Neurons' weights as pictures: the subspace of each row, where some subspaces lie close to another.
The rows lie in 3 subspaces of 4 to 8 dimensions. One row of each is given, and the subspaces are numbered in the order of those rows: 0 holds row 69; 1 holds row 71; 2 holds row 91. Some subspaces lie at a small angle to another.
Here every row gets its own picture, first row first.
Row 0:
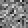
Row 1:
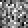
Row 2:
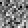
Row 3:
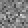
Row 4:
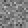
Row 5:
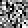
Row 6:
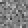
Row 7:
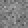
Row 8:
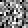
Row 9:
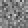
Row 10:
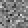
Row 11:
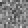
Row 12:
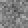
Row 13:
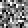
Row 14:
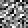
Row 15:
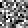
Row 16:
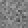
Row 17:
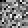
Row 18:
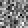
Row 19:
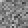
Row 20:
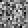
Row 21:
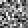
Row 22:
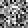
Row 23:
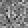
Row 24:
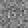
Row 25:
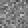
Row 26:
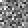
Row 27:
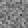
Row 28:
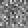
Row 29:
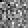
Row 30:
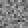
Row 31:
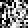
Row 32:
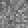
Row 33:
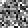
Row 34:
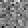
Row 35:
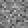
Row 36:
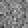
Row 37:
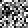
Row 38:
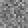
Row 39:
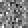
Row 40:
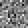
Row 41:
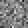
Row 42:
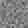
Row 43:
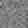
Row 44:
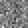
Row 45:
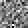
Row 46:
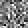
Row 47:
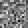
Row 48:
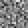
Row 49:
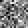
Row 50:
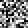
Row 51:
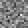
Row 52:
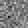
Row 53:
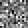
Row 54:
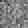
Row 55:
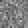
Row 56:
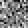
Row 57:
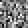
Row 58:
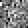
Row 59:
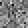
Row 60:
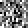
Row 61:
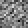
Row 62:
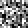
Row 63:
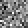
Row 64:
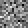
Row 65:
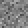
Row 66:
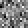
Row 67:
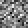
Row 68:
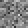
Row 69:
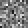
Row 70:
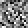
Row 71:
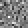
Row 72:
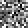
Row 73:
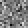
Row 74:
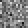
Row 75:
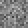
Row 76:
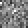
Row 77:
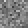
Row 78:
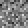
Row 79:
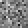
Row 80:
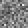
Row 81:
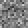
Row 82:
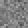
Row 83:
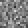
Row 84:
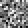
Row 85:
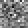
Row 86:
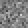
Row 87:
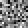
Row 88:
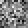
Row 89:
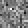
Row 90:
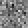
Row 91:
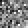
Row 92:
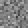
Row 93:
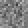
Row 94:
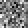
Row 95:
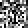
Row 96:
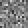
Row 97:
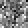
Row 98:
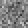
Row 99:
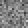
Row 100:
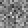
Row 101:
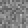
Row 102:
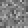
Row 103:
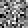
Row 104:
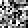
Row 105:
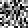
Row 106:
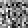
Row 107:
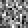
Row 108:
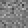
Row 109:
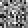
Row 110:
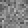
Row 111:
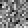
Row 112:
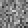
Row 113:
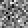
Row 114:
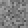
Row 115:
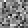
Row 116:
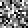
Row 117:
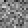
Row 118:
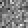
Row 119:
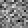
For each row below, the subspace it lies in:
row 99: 2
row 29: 2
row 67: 0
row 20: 2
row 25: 0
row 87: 1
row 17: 1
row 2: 2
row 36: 0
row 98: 2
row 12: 2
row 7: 2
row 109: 0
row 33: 1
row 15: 0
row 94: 1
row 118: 2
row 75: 0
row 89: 2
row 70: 2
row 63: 1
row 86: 2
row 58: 2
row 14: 0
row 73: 1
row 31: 2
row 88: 1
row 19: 1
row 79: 2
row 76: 2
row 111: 2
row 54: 2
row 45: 1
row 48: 1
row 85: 1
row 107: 2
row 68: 1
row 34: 1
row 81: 2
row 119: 0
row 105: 1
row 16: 2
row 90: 2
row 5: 2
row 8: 0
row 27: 2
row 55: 1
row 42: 1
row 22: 0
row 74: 1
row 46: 2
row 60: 0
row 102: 1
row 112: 2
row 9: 1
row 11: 2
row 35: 0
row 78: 2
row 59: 2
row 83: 2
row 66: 1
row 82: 1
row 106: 2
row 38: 1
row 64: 1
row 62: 2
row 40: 2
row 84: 2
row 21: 1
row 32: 2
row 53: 0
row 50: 0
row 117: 1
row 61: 0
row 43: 2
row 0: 0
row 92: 1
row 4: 1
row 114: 2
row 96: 0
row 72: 1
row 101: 2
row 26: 1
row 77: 1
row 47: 0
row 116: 2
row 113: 0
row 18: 1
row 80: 1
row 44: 0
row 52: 1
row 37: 1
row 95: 0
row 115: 1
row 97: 2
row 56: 1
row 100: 0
